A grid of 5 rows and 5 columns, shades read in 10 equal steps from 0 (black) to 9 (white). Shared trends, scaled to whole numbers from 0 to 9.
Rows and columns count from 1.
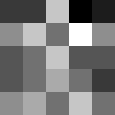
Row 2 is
5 7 4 9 5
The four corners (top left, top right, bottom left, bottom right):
2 1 5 4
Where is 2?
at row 1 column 1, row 1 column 2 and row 4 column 5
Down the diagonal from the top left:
2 7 7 4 4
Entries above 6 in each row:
1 2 1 0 1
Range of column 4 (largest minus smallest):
9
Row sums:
12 30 20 19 26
